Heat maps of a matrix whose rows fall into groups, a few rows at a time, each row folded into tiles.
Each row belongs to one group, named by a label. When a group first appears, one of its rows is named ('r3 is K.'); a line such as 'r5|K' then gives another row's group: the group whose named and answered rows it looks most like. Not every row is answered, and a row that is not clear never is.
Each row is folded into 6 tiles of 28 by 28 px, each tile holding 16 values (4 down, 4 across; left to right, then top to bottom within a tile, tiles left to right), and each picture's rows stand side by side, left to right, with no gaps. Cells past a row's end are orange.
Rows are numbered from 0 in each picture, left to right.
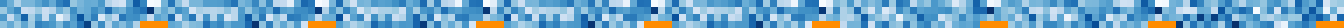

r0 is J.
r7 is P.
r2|J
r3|J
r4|J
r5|J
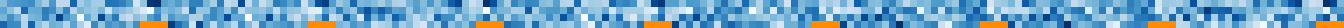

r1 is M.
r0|M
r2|M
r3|M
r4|P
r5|P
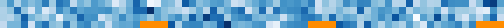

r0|J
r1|P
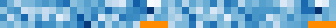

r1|J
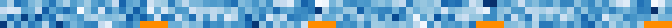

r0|P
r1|J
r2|M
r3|J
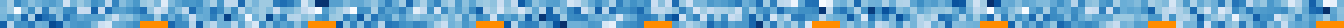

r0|P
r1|M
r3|P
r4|J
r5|M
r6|P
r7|J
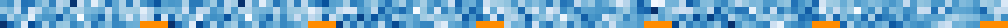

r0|M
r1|M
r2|P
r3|J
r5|P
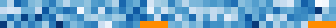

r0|P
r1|J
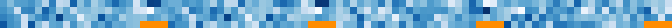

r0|M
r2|J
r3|P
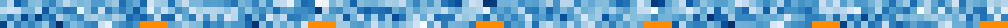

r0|P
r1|J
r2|M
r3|M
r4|P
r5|P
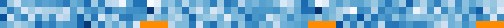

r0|J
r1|J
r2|P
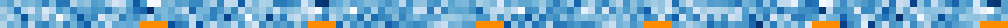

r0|J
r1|M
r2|P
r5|M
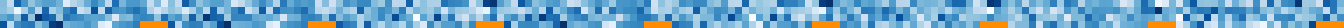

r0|P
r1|P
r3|P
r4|M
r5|M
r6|J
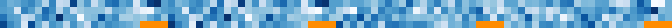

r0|M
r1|M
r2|P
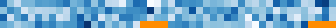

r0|J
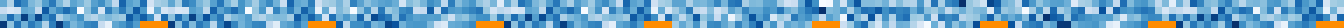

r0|P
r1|P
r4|J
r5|M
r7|P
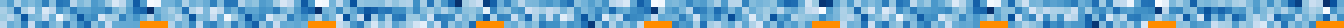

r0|J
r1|J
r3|J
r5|J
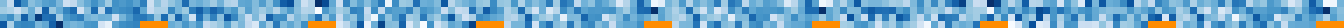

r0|P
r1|M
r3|J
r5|M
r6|M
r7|J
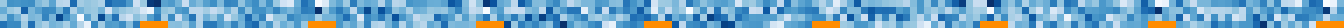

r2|M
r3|P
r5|M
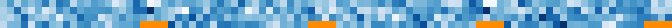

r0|J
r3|P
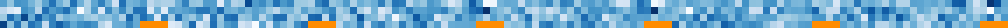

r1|M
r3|J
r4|P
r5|M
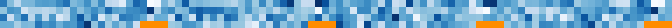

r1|M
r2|M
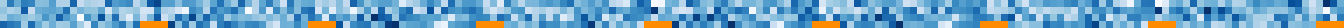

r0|M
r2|P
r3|J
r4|P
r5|P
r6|J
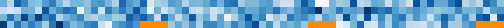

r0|P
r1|J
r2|M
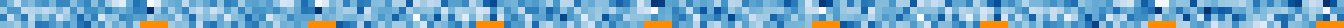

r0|J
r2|M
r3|M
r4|M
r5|M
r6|J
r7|M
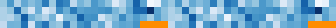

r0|J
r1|J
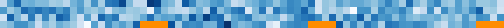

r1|P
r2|P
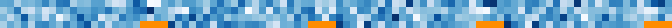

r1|P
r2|M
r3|M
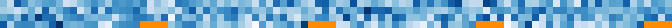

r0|P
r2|M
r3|M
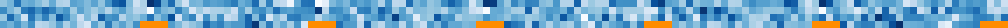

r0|M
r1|J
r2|M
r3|M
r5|P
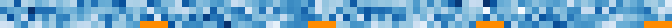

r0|M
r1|P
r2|M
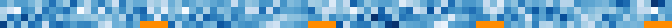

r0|P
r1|P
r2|P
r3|M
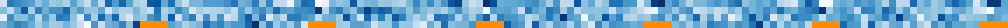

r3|M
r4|J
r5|M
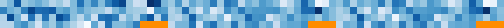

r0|M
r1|J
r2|J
